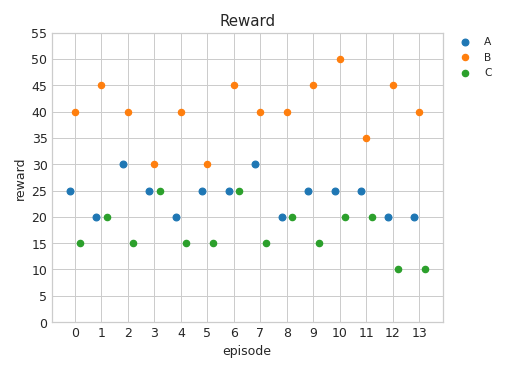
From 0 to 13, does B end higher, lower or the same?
the same
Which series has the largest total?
B
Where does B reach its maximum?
10
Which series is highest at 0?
B
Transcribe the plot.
Title: Reward
x-axis: episode, ticks 0 1 2 3 4 5 6 7 8 9 10 11 12 13
y-axis: reward, ticks 0 5 10 15 20 25 30 35 40 45 50 55
Legend: A, B, C
Values:
A: 25 20 30 25 20 25 25 30 20 25 25 25 20 20
B: 40 45 40 30 40 30 45 40 40 45 50 35 45 40
C: 15 20 15 25 15 15 25 15 20 15 20 20 10 10
